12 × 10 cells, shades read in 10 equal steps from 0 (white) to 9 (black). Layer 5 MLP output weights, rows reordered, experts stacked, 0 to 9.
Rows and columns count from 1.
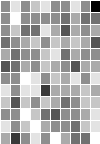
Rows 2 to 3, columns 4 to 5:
4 4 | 5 1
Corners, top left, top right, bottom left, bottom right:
4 9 3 0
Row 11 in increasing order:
0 1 1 2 2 3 4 4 4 5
